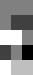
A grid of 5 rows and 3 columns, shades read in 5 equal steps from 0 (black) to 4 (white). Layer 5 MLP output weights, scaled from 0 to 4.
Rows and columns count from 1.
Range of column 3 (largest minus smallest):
3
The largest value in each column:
4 4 3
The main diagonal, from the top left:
2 1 2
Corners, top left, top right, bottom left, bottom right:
2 2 4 3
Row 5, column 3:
3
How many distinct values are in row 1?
1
